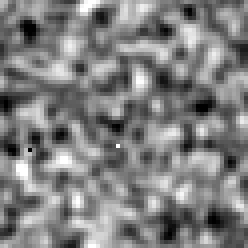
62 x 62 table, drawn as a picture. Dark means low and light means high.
No row or column stands out. No seam splits the table. The values follow a bell shape. The texture is blotchy. No overall slope runs across the table. Two lone cells stand out: one far higher and one far lower than their neighbours.
